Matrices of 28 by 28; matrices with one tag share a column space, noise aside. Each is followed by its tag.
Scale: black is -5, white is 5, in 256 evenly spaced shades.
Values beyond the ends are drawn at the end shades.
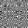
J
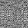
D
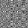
J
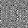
D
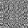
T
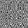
T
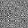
D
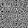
J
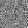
J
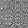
T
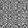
T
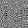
D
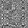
T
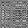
D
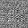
D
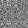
J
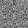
J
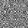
J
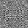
D
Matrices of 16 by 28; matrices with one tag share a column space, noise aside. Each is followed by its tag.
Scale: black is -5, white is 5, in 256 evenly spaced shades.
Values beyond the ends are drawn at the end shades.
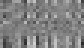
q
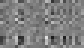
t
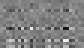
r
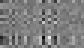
t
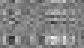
t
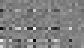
r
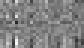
q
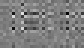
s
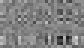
t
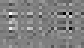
s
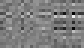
s
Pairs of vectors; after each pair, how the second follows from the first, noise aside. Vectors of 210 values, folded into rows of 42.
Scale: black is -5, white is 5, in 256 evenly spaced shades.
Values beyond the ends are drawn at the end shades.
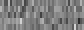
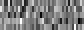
scaled up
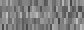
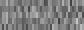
copied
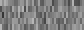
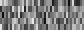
scaled up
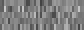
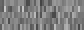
copied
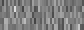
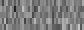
sign-scrambled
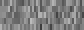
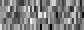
scaled up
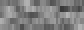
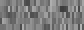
sign-scrambled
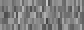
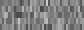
sign-scrambled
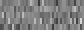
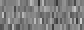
copied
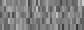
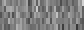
copied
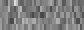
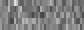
copied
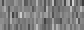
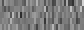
sign-scrambled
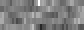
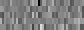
sign-scrambled
